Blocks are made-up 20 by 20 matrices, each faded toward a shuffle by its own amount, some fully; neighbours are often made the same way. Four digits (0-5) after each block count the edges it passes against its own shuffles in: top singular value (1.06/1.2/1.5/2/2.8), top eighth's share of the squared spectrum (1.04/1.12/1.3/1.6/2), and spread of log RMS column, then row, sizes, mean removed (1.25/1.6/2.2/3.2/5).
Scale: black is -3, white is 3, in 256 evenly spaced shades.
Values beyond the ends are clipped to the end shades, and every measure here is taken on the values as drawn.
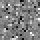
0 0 0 0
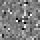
1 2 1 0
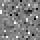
0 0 0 0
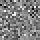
1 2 0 1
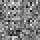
2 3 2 0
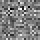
3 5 1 2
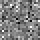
2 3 1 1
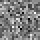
2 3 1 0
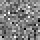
0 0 0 0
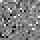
0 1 0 0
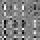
4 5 3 1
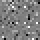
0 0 1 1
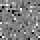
1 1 0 0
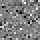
1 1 0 0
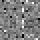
3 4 1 1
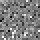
1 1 0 0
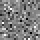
0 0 0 0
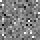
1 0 0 0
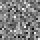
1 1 0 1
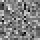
2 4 1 0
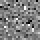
0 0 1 0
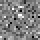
1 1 0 0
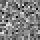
1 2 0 0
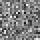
2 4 1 0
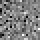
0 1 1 0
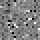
0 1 0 0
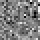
2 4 1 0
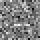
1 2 0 1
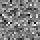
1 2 0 2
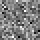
0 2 0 0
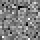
0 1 0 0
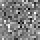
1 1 0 0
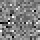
1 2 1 1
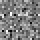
2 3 0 1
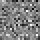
1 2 0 2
